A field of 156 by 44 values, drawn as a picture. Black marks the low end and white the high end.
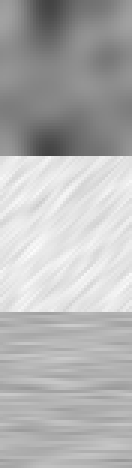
It is made of 3 by 1 panels. Panel 1,1: middling, smooth. Panel 2,1: very high, slanting up to the right, faint in contrast. Panel 3,1: high, streaked across, faint in contrast.
